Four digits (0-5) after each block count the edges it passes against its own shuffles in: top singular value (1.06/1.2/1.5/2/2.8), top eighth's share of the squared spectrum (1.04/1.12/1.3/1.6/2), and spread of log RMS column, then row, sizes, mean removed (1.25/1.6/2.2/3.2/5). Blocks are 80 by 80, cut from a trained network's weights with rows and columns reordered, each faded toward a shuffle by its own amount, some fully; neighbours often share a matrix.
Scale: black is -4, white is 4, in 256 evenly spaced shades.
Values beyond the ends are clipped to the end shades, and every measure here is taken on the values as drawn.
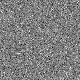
0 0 0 0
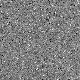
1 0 0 0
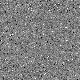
1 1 0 1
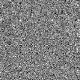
2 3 1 1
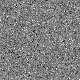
0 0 0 0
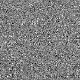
3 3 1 2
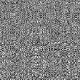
4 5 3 3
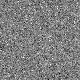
1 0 0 0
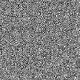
3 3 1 2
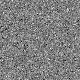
1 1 0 0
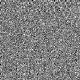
3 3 2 1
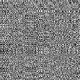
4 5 2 2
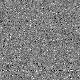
2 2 0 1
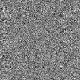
3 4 2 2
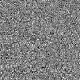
3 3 1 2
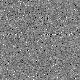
2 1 0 1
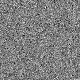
2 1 0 0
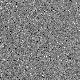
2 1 0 1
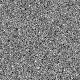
1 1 0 0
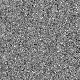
1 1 0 0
